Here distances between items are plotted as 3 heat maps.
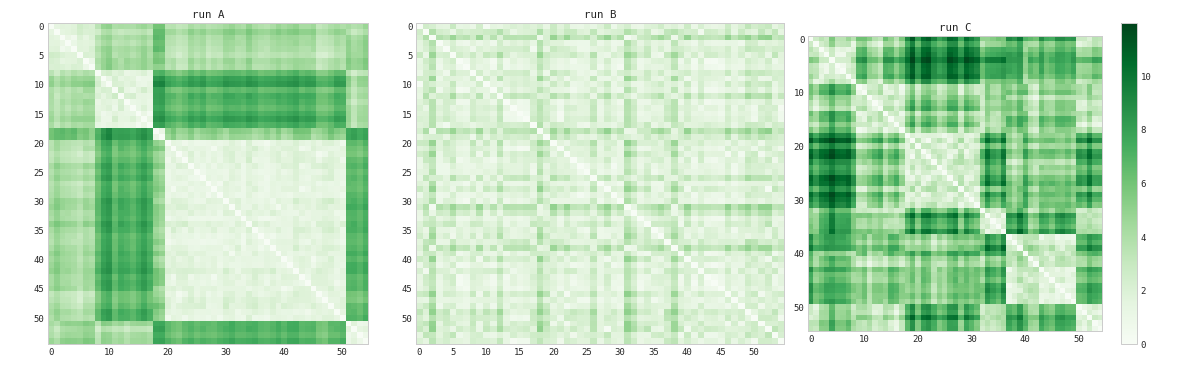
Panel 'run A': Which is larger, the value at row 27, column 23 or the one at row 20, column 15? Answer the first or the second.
the second
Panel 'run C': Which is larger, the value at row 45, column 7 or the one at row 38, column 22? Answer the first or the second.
the first
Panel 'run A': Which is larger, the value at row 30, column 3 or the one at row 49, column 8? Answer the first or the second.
the second
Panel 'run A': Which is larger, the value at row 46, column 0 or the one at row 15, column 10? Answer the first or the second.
the first
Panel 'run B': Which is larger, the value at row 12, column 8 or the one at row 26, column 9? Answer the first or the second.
the second
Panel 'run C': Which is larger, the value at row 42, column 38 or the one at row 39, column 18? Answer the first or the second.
the second
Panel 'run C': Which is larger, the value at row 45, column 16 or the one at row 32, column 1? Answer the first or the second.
the first
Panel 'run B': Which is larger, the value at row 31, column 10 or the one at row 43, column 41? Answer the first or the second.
the first
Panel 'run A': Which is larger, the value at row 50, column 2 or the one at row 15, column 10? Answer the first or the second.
the first
